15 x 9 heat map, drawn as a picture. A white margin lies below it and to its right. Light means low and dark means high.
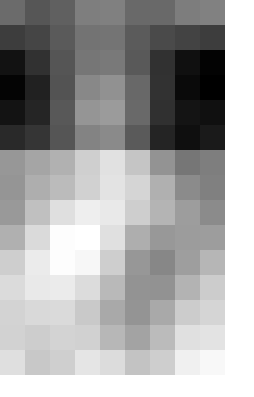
Calmest part: bottom left. Seam: horizontal, 40% of the way down, the top part higher. Ninth with the highest average: top right.
